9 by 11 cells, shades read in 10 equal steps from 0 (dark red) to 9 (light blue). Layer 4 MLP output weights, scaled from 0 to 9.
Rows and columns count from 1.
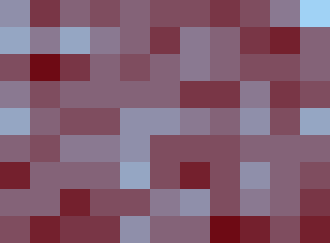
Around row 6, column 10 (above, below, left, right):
3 4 4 4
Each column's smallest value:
1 0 1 2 3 2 1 0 1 1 1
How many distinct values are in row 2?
5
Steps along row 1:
down up down up down same down up up up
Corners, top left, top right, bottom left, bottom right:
6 9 3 1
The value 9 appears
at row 1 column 11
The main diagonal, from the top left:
6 5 2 4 6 3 1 3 1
